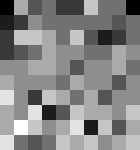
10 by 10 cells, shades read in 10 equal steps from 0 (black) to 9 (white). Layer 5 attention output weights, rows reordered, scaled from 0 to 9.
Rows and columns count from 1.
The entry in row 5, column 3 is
6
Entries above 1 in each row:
8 9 9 10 10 10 10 9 9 10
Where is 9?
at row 9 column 2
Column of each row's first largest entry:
7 3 2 4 3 1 1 3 2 1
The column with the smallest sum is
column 9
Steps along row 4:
up up up down same down same up down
